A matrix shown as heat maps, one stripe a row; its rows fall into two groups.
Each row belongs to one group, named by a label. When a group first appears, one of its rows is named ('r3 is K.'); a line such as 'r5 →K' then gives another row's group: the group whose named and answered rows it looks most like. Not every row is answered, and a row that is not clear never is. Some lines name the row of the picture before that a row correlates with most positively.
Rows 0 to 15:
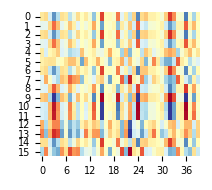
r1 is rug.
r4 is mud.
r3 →rug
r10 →rug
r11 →rug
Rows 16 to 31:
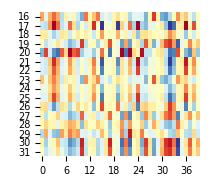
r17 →rug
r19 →mud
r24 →rug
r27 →mud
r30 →mud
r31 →mud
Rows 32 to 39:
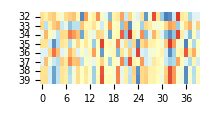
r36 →rug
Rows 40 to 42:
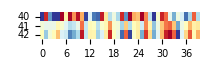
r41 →mud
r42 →mud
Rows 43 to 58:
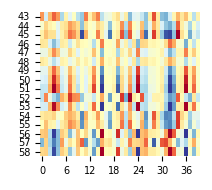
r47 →rug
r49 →rug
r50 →rug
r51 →rug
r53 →rug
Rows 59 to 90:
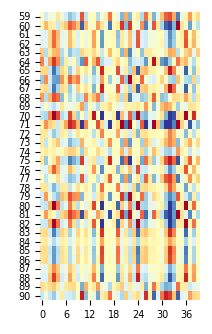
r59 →mud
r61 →rug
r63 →mud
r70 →rug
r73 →mud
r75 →mud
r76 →rug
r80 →rug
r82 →rug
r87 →rug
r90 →mud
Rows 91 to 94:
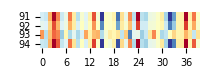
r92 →rug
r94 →rug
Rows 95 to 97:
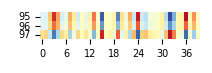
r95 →rug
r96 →rug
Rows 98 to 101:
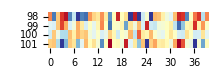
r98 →mud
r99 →rug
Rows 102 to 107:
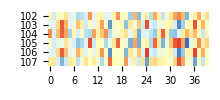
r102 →mud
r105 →mud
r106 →rug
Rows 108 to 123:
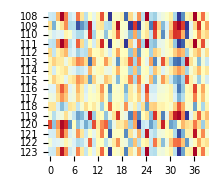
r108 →rug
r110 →mud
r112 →mud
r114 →mud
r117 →rug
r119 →mud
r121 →rug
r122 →mud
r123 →rug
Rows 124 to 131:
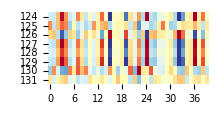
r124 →rug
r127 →rug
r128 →rug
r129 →rug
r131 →mud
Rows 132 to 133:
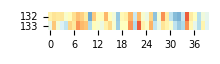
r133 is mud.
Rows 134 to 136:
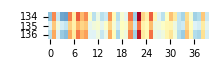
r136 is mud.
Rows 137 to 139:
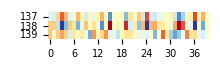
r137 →rug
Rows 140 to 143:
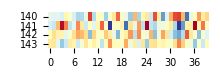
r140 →mud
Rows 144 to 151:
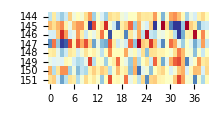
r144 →mud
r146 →rug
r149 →mud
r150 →mud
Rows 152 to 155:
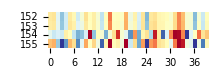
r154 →mud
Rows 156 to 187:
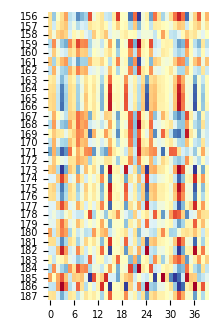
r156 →mud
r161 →mud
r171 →mud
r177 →rug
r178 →mud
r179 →rug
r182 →rug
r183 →mud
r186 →rug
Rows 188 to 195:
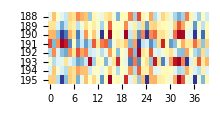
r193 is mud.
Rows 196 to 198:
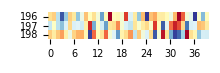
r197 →mud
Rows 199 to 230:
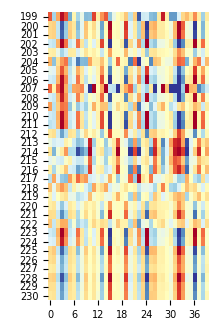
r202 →rug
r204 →mud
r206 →rug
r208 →rug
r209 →mud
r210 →rug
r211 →rug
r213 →mud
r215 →mud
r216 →mud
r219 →mud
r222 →mud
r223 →rug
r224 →rug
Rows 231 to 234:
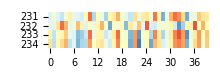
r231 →mud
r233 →mud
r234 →mud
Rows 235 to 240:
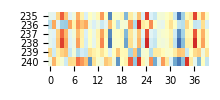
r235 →rug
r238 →rug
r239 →mud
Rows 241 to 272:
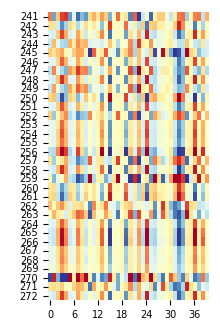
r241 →mud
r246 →rug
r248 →rug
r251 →rug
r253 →rug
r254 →rug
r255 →rug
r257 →mud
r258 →rug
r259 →mud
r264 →rug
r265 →rug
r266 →rug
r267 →rug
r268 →rug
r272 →rug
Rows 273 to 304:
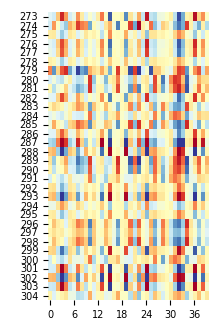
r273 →rug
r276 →rug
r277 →rug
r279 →mud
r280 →mud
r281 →mud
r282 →rug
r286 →rug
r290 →mud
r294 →rug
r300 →mud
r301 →rug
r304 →mud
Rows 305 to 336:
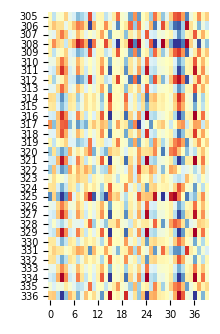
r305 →mud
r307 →rug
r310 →rug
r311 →rug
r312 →mud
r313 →rug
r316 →rug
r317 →mud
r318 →rug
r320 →mud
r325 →mud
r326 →rug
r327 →rug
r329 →rug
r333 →rug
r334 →rug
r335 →mud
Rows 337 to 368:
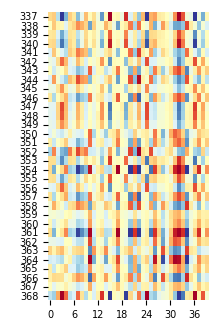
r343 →mud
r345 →rug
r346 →mud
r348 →rug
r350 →mud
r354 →mud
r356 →rug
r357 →mud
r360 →mud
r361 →mud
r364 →mud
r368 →rug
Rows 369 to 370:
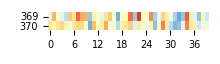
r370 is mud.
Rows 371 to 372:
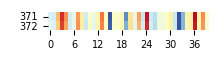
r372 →rug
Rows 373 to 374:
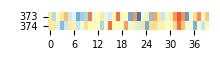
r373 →mud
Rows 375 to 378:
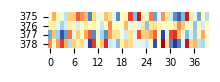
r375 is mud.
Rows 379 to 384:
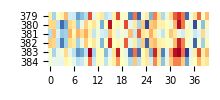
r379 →mud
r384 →mud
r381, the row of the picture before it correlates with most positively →377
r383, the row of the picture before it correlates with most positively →377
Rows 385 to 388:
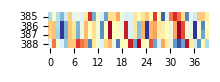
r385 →mud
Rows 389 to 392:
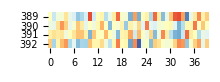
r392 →mud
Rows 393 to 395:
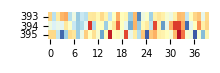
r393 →mud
